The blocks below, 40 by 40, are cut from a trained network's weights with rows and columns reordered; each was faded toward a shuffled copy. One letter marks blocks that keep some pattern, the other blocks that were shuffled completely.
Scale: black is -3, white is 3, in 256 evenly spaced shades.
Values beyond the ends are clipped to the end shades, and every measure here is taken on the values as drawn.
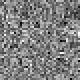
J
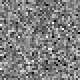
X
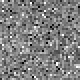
X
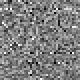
J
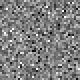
X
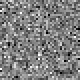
X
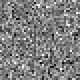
X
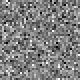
X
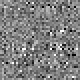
J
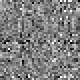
J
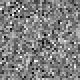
X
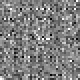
J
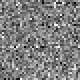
J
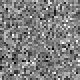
X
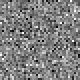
X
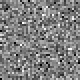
X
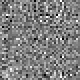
J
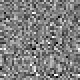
J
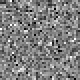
X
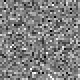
X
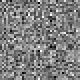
J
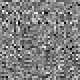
J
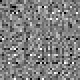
J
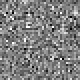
J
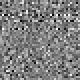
J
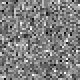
X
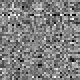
J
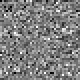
J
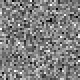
X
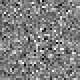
X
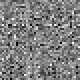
J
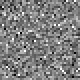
X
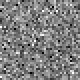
X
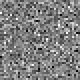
X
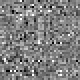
J
